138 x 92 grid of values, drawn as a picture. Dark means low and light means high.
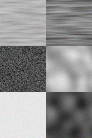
The table splits into 3 rows of 2 panels. Panel 1,1: high, streaked across, faint in contrast. Panel 1,2: middling, streaked across. Panel 2,1: low, fine-grained. Panel 2,2: high, smooth. Panel 3,1: very high, flat. Panel 3,2: low, smooth.
